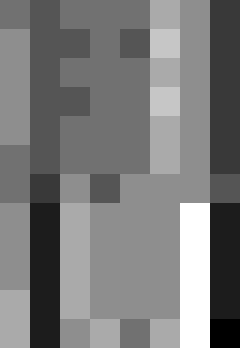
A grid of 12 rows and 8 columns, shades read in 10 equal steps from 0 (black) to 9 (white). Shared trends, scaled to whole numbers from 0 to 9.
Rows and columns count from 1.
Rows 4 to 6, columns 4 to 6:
4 4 7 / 4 4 6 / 4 4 6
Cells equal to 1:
9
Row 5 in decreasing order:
6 5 5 4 4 4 3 2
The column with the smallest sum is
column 8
